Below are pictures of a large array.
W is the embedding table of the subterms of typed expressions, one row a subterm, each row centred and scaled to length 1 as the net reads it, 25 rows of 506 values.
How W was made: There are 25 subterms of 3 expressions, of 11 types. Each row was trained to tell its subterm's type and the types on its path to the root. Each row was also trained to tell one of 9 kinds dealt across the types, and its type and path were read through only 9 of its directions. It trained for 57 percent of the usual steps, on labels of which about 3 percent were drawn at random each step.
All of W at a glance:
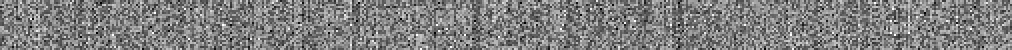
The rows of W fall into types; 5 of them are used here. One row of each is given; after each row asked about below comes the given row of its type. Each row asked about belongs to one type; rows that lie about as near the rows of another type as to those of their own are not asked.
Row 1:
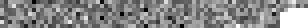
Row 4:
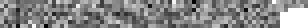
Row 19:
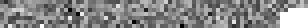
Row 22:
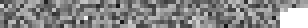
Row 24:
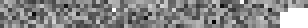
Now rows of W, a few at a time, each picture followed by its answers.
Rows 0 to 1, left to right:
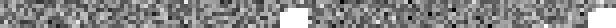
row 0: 1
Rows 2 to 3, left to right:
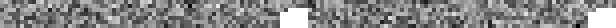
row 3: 19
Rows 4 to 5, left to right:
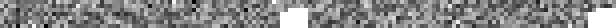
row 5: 22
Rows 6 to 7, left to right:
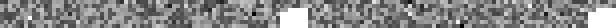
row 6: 22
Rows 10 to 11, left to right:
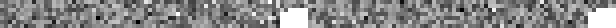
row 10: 22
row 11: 19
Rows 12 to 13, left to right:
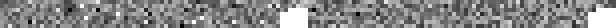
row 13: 4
